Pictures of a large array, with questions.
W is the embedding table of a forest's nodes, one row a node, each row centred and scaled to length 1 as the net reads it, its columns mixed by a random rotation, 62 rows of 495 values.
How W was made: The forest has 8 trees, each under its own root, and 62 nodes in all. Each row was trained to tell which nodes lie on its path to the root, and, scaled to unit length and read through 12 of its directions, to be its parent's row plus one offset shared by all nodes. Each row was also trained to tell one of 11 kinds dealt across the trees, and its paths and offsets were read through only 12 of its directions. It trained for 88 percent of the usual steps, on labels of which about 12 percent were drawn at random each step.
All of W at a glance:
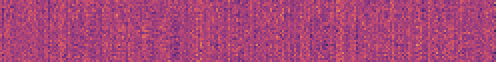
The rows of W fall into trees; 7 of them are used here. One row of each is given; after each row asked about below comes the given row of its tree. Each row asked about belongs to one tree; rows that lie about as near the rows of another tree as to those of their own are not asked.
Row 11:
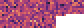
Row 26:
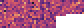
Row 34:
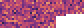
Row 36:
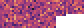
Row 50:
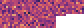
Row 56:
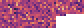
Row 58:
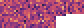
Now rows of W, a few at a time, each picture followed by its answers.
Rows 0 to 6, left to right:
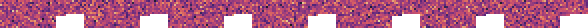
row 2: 58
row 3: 11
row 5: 50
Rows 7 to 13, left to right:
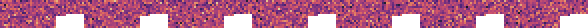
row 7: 58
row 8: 36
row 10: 36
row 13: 34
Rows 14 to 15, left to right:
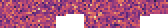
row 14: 58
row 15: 58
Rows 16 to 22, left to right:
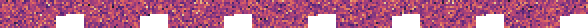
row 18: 58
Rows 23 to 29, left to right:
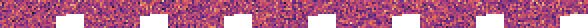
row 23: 26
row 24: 56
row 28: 26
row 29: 36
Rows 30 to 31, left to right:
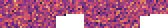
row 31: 34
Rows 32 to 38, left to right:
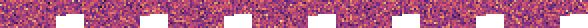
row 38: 58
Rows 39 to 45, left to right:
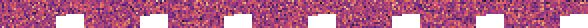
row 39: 50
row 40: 56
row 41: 36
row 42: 36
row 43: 26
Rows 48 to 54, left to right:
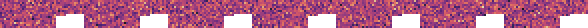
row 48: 36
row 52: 26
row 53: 58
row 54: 36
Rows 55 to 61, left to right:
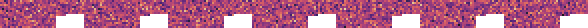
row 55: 36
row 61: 58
